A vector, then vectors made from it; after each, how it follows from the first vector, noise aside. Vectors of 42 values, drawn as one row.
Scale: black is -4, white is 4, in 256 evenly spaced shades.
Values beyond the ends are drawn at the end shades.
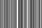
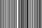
sign-scrambled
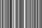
reversed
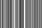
reversed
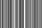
reversed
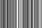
sign-scrambled
